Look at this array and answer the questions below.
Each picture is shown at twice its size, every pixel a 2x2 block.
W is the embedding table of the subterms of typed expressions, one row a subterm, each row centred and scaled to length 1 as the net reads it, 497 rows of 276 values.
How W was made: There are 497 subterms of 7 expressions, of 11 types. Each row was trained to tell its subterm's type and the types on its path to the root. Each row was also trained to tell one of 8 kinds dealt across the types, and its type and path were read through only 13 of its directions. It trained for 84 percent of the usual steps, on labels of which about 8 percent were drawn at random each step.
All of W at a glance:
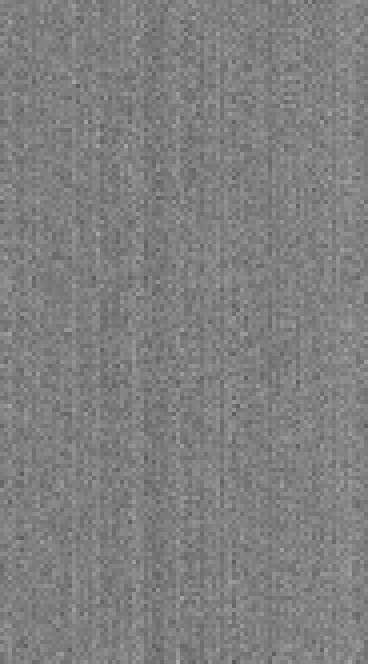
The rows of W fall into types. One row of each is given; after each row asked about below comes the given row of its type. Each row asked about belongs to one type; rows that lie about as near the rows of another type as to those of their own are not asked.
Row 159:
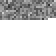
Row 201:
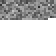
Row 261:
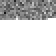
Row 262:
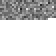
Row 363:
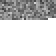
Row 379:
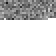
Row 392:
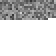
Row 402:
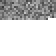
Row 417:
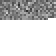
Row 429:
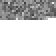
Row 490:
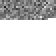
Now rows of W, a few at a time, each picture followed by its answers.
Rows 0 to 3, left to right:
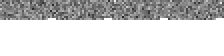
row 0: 392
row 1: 261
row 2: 363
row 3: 490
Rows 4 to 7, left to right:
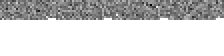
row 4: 159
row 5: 261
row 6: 490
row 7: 262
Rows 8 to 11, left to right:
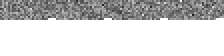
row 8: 417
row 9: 262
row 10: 201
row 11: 490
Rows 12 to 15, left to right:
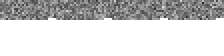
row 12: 201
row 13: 379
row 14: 402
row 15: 490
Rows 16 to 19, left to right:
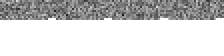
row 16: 261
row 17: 201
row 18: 490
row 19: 262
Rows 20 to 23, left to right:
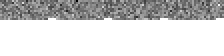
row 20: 429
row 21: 262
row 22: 392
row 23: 392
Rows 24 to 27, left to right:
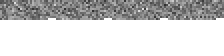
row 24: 159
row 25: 201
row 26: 201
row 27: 392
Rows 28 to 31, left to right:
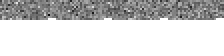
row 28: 159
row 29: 429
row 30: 429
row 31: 262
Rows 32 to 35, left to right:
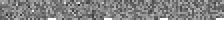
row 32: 261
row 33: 201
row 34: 417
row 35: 417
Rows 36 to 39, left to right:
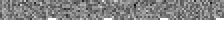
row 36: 417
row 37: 363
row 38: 392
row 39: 379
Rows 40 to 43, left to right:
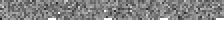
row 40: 417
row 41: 261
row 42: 261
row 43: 363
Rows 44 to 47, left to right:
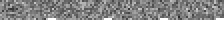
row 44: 363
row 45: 429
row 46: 262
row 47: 262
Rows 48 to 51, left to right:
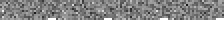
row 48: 417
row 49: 490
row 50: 490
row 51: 490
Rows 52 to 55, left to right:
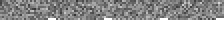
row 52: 429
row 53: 159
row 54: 490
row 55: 379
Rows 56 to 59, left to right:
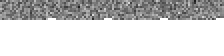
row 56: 363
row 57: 392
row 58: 363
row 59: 379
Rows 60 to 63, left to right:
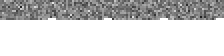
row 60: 429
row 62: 159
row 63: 262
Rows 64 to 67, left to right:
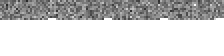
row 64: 379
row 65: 363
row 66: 379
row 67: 363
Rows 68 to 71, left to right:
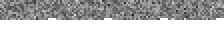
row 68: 392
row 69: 201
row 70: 429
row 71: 490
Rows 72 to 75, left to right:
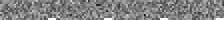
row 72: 262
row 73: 379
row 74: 262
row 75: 402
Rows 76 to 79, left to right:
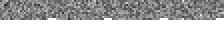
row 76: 262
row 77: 429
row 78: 159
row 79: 379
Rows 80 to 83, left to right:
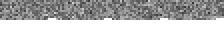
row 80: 417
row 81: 379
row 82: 159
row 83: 429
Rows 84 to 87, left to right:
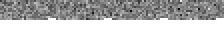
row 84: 363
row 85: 159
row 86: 379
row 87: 363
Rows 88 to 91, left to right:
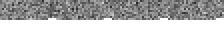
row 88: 417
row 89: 262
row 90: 159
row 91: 261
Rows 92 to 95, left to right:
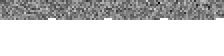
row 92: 429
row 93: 402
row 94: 201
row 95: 429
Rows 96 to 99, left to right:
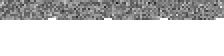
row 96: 261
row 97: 201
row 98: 159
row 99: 159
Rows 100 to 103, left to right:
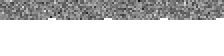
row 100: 201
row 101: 262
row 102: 363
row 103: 429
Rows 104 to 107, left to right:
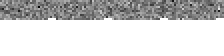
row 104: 201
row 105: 490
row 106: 363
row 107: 379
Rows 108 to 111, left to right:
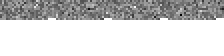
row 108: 429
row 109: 261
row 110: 429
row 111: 261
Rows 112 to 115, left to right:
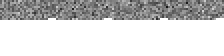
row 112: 417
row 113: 490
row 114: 379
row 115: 490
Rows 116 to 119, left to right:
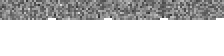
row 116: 363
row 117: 159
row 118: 363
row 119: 417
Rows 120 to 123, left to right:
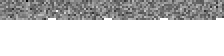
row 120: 363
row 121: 402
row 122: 429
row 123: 201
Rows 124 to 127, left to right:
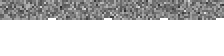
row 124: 402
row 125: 262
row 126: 417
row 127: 201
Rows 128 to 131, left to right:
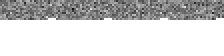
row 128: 429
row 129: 201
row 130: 402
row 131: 201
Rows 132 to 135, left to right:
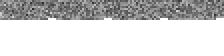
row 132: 201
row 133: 429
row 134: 429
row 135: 402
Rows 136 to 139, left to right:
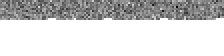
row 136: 417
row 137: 262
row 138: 379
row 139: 490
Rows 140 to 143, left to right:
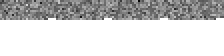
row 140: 261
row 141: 402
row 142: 261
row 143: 392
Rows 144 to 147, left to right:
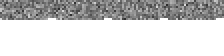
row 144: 392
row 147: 261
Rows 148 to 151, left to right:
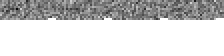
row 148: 261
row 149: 402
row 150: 201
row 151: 363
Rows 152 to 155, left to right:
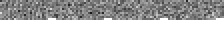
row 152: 379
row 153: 417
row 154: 429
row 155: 261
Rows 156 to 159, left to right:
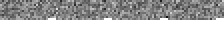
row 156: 429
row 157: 490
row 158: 392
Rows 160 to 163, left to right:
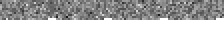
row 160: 363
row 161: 429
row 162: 402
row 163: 402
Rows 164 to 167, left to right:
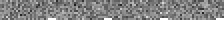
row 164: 379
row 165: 363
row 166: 379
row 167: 392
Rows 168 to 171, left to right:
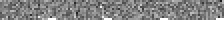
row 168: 261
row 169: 363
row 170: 363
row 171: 201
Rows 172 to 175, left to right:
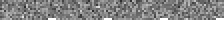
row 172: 417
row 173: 392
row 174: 261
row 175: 201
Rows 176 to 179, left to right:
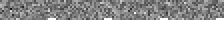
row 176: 262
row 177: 402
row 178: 417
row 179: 490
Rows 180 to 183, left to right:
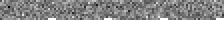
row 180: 201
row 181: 490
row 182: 392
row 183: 201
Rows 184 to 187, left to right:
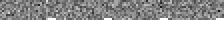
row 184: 363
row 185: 262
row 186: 262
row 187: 379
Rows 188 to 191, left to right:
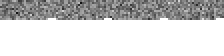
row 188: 402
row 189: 392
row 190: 159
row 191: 392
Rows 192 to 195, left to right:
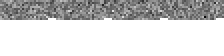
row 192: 201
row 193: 392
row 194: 201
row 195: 262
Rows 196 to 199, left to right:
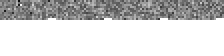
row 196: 490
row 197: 429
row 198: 429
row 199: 417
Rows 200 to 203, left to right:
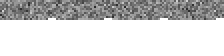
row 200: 402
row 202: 417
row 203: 159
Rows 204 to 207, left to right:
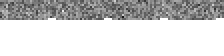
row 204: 417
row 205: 262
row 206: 402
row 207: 262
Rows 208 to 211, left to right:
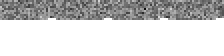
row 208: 379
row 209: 262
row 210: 392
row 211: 417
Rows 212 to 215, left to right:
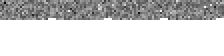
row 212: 201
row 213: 490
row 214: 392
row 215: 417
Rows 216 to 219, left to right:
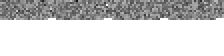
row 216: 402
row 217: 402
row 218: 262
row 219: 363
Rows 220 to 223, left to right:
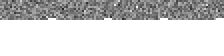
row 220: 392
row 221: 201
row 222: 262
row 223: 262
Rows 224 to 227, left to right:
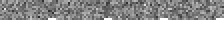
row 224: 417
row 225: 417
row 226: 392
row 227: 201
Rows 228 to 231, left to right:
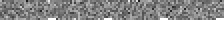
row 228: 402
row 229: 261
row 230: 429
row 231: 392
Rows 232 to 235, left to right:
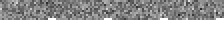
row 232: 363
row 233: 402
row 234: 262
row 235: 261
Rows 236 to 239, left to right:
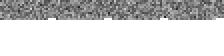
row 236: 201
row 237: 402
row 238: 402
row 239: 363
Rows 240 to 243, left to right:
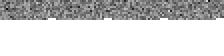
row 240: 363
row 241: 402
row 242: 417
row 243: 392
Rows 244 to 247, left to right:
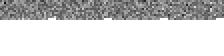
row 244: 402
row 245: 261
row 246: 402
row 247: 490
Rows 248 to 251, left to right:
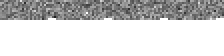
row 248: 159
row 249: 417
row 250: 262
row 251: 402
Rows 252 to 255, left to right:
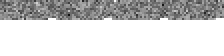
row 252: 363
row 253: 429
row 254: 417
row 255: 159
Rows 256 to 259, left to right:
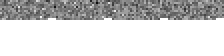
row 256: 490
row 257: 429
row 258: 417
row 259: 261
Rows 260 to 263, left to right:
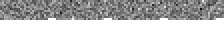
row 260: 201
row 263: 490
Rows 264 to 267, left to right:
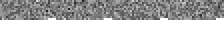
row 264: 159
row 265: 261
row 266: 201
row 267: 159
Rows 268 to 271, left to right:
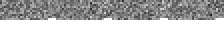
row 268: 261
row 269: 490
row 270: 159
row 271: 429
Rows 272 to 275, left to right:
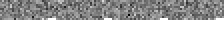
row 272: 490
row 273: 392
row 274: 417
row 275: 261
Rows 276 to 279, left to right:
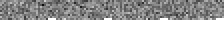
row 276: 402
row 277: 261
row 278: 417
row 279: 261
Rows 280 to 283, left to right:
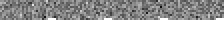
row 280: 392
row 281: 402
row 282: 363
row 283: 417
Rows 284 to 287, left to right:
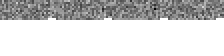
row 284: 159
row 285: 417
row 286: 402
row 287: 402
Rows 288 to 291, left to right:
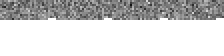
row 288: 379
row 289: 417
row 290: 379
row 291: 490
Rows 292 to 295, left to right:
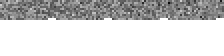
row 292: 417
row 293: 201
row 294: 159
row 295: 261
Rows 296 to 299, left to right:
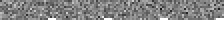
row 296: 201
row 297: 429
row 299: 262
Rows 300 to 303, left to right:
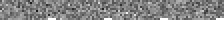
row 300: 159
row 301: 201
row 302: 363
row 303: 417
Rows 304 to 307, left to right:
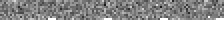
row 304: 402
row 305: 402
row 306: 392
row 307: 490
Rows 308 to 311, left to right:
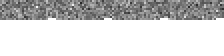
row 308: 392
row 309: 429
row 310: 261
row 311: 392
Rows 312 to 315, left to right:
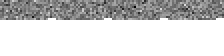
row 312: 490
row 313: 262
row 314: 201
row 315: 429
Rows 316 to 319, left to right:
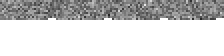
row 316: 417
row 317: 402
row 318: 490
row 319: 490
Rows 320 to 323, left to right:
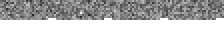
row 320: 363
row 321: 402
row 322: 417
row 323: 363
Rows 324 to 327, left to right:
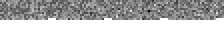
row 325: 402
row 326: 363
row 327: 417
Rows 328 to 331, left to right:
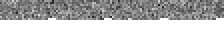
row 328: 261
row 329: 392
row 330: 262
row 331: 363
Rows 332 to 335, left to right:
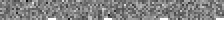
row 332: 261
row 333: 392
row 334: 402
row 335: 429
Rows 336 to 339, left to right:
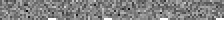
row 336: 417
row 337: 429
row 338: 392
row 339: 201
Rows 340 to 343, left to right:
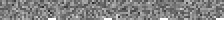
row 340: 417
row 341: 159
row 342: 363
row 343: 429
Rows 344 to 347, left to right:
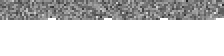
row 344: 261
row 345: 159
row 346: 363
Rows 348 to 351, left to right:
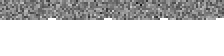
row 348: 392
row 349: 262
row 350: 392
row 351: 402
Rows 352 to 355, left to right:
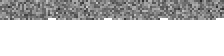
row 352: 201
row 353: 429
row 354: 429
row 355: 392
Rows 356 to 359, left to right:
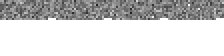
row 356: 402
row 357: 262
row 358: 490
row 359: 379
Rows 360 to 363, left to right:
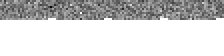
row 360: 402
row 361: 379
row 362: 402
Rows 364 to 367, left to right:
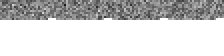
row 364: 402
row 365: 417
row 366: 262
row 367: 429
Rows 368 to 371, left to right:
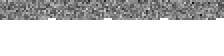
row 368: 402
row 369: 159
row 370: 402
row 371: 262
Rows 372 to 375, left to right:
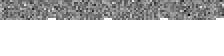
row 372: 159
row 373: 159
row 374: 379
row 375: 429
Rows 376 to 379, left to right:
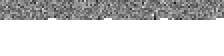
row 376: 201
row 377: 429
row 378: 159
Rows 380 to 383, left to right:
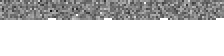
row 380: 379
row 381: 402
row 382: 261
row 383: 201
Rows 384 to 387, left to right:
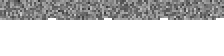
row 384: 262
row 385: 201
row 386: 402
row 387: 261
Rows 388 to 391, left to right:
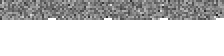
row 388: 417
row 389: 261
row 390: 261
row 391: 159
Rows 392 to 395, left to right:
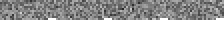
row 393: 417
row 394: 261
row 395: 201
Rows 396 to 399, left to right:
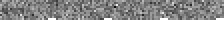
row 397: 417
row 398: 201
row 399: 201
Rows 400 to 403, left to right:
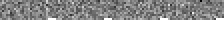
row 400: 363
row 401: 417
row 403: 379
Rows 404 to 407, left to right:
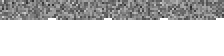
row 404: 379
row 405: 262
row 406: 159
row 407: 201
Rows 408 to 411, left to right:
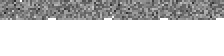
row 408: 429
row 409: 402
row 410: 262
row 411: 429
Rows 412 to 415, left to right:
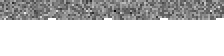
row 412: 379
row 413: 402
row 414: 429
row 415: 417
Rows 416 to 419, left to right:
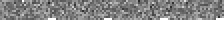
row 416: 262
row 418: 402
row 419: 363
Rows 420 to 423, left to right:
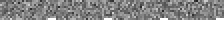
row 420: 429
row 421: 261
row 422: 262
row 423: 201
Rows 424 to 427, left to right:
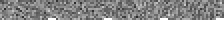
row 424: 159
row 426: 262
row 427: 159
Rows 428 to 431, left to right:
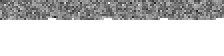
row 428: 159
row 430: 363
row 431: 402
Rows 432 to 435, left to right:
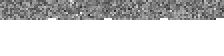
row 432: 159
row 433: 363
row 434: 261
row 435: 417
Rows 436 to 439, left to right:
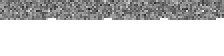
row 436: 262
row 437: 417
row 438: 159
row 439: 201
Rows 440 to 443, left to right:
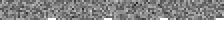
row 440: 159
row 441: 159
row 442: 392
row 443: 417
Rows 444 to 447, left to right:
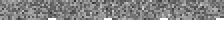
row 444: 417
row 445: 429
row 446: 159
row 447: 159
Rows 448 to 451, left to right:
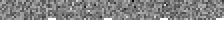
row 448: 159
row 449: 261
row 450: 262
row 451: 261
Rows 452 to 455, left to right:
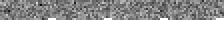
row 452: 201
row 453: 363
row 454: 417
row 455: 159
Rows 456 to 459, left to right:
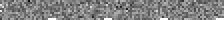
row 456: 417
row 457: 392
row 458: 159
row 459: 159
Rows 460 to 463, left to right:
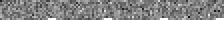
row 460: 159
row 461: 262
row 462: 363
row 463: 490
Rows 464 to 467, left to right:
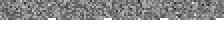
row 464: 429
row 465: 159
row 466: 261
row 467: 363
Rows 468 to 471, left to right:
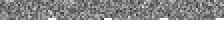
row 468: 201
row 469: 379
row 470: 490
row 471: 262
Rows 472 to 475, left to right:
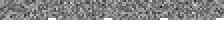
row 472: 402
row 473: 159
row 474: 392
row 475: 402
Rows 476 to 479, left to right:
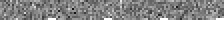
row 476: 490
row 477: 201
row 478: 159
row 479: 402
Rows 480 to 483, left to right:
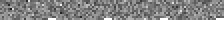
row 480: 363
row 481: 201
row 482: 261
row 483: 392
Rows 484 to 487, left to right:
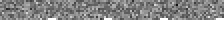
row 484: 363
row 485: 363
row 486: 262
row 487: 490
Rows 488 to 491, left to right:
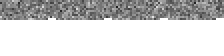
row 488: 363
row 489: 261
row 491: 429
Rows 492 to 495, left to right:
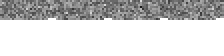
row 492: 402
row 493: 429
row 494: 363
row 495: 429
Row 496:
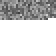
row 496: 429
